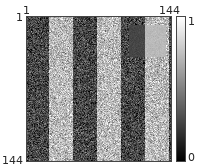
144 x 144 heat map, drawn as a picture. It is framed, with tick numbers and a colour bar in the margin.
An odd patch, calmer than its surroundings, sits in the top right. The top right is the smoothest part. On average the colour sits 50% of the way up the scale. Upright stripes repeat 3 times across the table.
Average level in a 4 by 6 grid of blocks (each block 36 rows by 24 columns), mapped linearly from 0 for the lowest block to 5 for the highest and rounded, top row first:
050505 | 050505 | 050505 | 050505
